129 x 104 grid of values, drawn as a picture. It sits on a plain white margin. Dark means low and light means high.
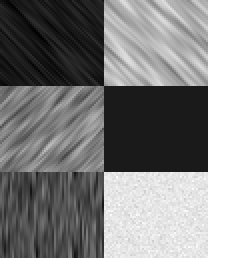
It is made of 3 by 2 panels. Panel 1,1: very low, slanting down to the right, faint in contrast. Panel 1,2: high, slanting down to the right. Panel 2,1: middling, slanting up to the right. Panel 2,2: very low, flat. Panel 3,1: low, streaked downward. Panel 3,2: very high, fine-grained, faint in contrast.
